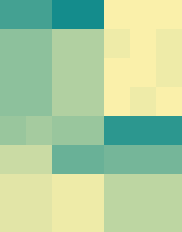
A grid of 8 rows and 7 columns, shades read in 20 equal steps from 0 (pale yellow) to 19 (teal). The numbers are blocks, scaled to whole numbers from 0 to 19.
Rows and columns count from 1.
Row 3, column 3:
6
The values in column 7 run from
0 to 17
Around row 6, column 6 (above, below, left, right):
17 5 11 11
